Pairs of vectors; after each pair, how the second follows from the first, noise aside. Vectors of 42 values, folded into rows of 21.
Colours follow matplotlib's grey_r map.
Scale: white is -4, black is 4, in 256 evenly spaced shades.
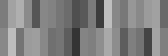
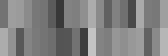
wrapped around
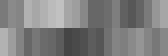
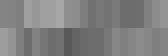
shrunk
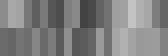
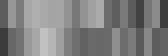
wrapped around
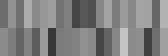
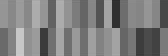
wrapped around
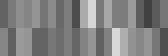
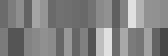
wrapped around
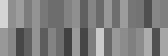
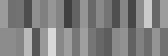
wrapped around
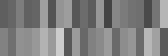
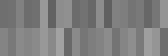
shrunk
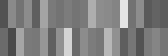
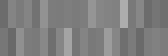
shrunk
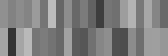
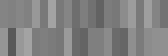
shrunk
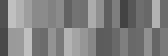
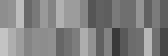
wrapped around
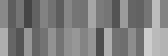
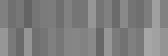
shrunk
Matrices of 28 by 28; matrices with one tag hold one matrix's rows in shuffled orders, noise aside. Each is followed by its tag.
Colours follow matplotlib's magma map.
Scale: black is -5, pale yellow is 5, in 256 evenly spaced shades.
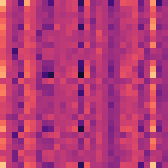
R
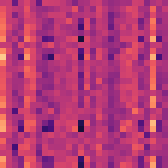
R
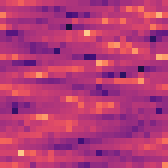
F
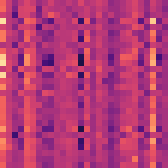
R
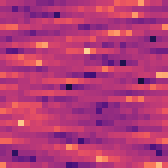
F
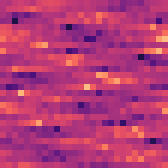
F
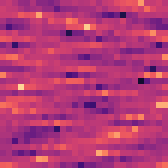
F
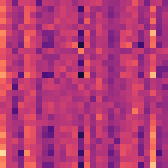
R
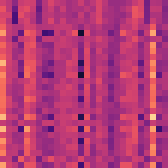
R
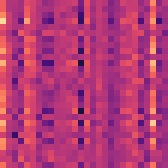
R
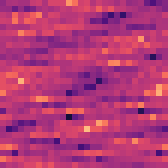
F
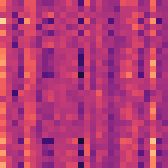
R
